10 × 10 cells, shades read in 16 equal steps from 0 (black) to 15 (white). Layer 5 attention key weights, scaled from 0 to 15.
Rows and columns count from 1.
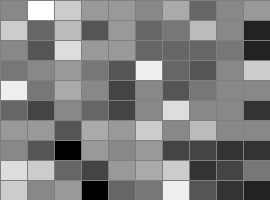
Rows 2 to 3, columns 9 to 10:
8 2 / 7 2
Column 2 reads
15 6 5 8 7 4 9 5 12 8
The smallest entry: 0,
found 2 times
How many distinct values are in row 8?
6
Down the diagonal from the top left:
8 6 13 7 4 8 8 4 4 2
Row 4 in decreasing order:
14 12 9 8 8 7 7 6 5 5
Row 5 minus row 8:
6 2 10 -1 -4 -1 1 3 5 5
